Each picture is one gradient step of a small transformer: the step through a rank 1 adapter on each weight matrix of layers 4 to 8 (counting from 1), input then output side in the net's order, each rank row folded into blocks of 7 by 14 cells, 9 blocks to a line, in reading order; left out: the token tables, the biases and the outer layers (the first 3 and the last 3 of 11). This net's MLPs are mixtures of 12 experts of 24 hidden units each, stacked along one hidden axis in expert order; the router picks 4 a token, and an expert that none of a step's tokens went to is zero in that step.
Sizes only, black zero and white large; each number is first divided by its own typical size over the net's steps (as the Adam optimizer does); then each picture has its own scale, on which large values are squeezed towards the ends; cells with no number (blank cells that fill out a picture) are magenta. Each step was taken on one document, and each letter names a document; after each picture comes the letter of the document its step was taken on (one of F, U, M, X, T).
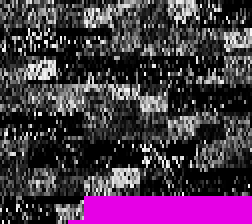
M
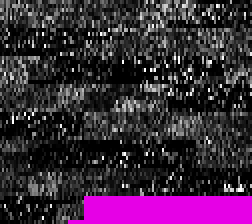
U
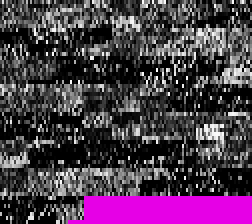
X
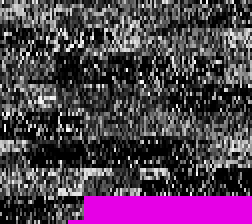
X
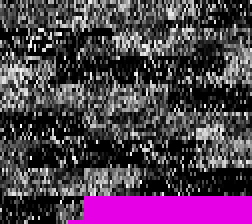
M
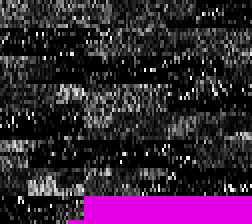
U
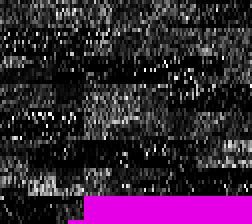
U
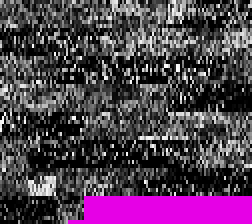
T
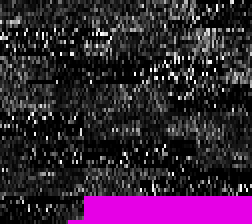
U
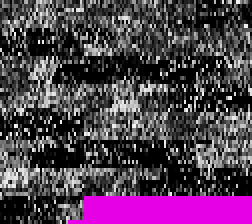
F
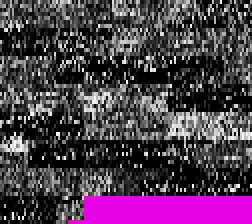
T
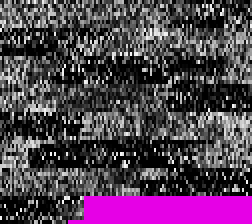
T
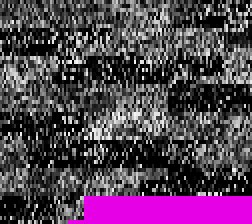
T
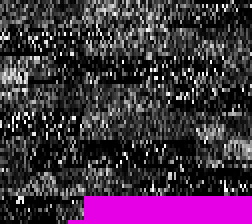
U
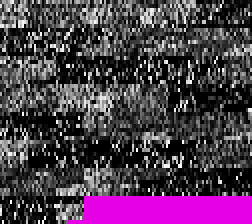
M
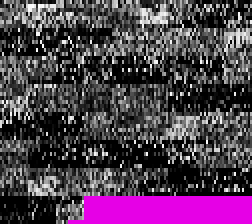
T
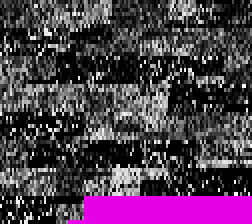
M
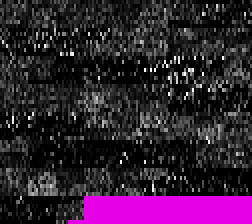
U
